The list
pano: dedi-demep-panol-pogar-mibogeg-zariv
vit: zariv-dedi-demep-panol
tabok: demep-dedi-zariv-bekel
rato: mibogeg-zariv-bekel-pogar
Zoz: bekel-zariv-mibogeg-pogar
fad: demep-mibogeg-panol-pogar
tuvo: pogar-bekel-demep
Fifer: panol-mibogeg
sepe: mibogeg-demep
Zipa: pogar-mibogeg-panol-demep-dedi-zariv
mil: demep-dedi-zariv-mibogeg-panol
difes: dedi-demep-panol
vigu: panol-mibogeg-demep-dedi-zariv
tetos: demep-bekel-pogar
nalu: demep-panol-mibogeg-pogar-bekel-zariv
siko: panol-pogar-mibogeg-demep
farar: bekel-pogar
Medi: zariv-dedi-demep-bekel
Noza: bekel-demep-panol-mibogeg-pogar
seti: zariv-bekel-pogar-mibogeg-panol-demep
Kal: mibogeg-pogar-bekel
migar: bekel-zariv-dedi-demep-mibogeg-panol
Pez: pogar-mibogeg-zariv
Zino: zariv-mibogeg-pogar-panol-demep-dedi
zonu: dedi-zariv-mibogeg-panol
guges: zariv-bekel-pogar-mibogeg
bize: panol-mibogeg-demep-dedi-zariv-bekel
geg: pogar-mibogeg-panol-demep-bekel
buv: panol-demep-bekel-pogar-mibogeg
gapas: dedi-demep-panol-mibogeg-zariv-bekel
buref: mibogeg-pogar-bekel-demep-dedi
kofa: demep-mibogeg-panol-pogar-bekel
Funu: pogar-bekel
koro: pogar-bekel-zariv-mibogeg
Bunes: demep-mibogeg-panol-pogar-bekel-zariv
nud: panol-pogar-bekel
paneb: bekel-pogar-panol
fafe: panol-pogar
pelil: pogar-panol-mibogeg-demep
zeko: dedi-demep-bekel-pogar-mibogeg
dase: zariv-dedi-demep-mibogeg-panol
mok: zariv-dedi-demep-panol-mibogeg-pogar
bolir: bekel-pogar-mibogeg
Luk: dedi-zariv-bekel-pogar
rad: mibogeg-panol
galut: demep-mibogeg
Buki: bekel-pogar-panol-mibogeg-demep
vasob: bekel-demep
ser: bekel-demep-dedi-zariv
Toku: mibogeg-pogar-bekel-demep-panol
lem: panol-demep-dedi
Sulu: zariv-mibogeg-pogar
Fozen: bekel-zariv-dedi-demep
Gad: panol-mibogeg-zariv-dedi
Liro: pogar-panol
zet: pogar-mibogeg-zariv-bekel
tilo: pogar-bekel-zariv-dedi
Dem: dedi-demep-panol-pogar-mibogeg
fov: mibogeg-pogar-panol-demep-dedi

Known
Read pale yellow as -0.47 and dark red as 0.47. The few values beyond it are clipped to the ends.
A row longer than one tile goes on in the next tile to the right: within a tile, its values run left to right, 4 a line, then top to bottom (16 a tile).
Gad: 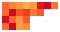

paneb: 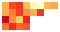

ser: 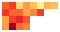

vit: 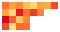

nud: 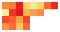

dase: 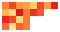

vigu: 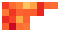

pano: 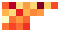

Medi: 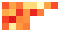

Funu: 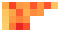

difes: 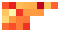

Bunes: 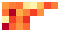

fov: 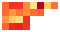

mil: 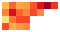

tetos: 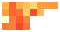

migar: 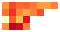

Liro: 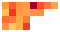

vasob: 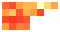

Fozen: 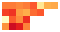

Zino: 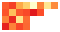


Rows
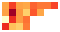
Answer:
nalu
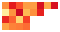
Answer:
siko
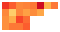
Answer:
sepe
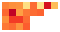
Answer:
zet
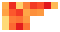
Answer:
koro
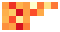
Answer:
seti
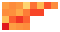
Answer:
galut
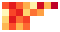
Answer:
buv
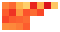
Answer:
Pez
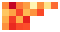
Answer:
Noza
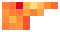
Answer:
Kal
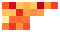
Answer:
gapas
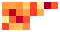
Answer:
tabok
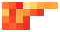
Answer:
geg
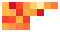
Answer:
bolir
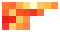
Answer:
Sulu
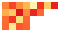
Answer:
mok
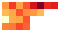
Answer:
zonu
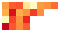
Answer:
kofa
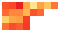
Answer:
buref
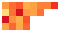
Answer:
fafe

